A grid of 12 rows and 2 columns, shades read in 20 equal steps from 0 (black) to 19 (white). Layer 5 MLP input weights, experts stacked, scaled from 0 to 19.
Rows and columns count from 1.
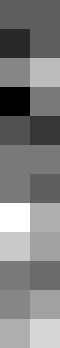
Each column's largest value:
19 16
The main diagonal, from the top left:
7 7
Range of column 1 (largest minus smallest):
19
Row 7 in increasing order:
7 9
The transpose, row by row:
7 3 10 0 6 9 9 19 15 9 10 13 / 7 7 14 9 4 9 7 13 12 8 12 16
